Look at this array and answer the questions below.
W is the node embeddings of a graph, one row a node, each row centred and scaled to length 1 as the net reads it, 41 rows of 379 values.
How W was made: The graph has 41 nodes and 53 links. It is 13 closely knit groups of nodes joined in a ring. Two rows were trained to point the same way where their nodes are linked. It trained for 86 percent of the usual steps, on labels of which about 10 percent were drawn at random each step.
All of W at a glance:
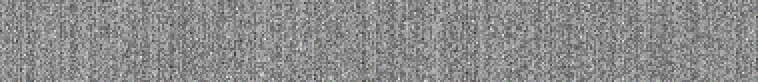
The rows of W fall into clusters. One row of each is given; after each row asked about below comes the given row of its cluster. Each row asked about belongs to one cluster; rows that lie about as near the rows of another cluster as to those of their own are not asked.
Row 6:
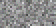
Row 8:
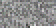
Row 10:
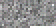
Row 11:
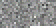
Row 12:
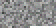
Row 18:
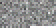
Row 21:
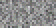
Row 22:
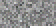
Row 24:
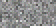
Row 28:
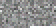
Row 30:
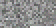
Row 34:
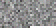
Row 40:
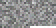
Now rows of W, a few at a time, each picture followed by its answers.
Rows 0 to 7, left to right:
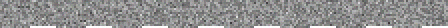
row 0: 8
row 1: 6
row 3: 24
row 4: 24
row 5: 30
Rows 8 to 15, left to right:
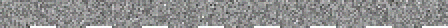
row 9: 40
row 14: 28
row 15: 34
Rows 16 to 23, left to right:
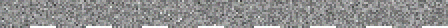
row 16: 18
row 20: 30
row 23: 22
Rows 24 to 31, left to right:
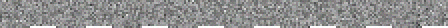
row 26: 12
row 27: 40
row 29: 8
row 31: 10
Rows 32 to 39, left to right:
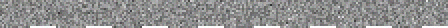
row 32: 21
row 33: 22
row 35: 11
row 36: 12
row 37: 28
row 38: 28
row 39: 21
